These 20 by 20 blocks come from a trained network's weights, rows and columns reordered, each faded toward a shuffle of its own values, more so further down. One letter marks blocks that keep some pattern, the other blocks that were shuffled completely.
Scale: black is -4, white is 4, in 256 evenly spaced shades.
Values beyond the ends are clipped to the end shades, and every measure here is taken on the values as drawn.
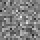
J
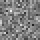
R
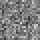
R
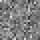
J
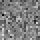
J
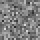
R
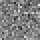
R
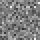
R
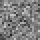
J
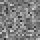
R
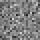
R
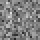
J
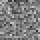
J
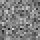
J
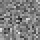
J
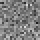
R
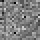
R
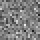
R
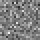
R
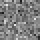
R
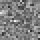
R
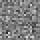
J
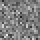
R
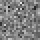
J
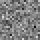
R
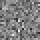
R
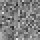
R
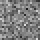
R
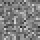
J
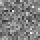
R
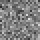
R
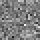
R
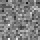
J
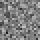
R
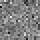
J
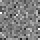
J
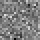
R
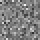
R
